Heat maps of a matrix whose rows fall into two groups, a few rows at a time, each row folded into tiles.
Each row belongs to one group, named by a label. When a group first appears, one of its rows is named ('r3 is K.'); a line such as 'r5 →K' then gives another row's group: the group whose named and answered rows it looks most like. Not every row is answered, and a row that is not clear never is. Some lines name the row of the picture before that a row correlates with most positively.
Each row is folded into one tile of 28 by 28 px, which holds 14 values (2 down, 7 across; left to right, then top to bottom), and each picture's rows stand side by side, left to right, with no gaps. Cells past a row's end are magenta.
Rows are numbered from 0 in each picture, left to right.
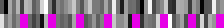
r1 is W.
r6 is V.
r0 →V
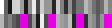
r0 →W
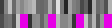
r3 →V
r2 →W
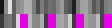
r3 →W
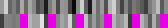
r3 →V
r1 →W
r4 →W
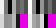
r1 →W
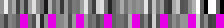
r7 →W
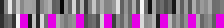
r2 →V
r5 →W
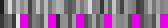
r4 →W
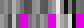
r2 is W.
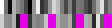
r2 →W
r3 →V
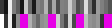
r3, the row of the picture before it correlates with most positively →0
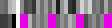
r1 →V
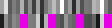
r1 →V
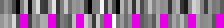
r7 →W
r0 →W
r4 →V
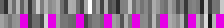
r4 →V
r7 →V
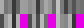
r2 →W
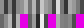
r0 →V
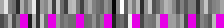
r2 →W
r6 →W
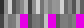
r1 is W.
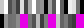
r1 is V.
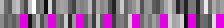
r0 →W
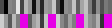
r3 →W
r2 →V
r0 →V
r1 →V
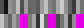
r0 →V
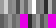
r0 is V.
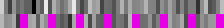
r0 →W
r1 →V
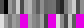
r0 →V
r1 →W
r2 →V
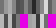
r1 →V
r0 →V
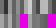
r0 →V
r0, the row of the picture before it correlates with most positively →0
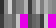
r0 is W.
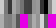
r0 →W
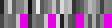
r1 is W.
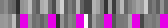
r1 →W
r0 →W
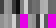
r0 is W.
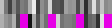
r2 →V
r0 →W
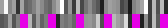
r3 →W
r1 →V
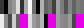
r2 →W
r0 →V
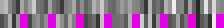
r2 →V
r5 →V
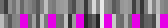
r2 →V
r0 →V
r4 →V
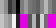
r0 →W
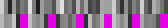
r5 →W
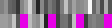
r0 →W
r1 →W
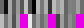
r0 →V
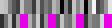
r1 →V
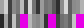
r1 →W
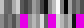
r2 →W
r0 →W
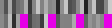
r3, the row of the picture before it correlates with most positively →1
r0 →V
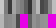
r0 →W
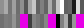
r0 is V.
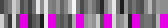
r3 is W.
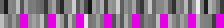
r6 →V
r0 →V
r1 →W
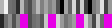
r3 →V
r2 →V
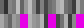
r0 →V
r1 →W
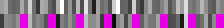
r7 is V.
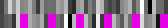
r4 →V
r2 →V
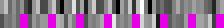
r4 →V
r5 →W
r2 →V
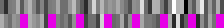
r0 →V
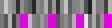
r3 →V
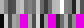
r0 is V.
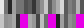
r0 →W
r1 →V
